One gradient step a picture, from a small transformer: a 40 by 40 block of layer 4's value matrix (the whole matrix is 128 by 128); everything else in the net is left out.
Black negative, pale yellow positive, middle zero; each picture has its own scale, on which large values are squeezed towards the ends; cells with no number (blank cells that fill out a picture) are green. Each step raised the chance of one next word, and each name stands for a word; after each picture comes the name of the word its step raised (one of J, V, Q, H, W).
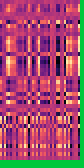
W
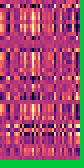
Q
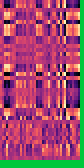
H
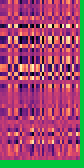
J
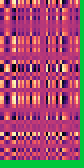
H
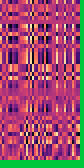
J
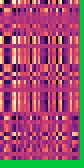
H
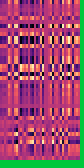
J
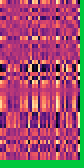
H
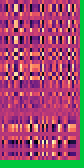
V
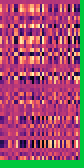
W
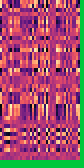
Q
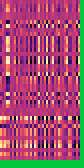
W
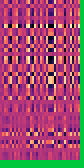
J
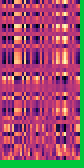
J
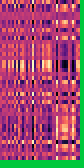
V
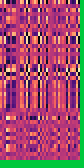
H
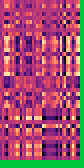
W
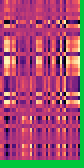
W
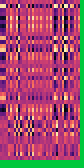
Q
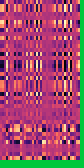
V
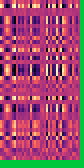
Q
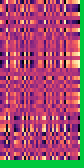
V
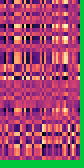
J
